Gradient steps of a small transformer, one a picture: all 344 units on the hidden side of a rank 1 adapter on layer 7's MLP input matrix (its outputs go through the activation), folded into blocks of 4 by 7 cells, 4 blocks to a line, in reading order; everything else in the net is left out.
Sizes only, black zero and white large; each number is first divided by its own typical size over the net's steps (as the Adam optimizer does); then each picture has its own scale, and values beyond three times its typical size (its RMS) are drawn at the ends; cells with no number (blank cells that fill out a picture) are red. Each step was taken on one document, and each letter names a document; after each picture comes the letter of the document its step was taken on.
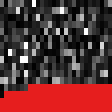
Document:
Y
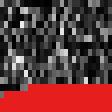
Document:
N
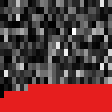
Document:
N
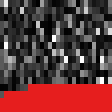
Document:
N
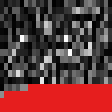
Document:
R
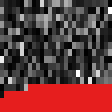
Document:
R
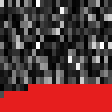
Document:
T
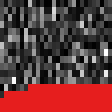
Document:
T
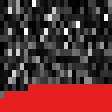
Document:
Y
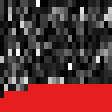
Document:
Y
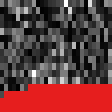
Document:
N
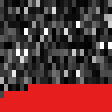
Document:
Y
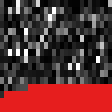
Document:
Y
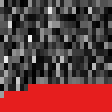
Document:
R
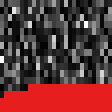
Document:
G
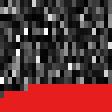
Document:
Y
